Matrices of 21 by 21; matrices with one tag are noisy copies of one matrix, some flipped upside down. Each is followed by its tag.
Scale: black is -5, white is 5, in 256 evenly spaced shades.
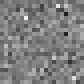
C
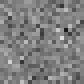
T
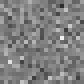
T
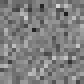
C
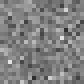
T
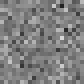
T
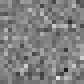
C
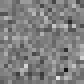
C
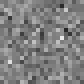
T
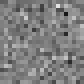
C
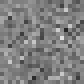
T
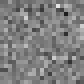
C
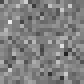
T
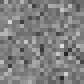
T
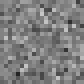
C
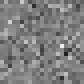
T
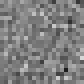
C
